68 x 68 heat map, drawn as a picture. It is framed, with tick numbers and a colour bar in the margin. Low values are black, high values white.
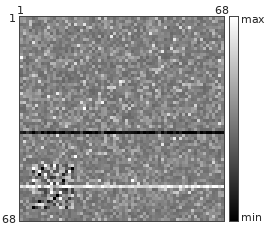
Histogram: heavy tails on both sides. Slope: none. Roughest part: bottom left. Odd patch: rougher, in the bottom left. Odd lines: rows 39 and 57.
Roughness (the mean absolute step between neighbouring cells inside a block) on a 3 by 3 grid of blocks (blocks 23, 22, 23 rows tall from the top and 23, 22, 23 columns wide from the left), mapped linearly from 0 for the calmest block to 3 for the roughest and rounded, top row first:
000 / 111 / 300
